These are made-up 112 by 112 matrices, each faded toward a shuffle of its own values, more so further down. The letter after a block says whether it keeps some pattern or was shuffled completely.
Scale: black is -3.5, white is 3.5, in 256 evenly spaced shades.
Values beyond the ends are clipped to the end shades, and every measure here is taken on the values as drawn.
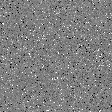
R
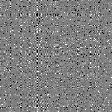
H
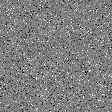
R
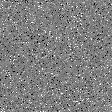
R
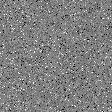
R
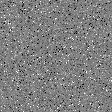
R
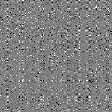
H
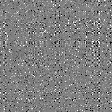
H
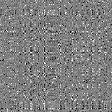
H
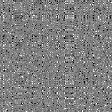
H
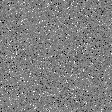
R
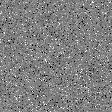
R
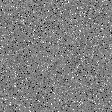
R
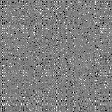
H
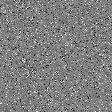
R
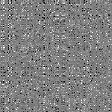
H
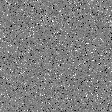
R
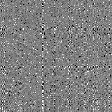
H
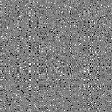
H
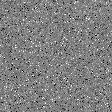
R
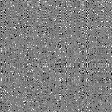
H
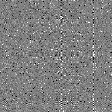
H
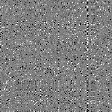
H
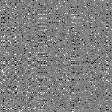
H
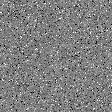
R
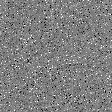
R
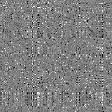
H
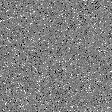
R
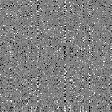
H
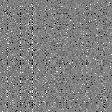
H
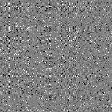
H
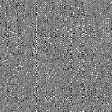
H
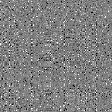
H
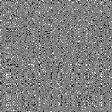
H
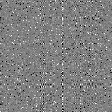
H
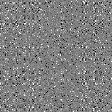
H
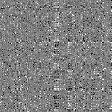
H
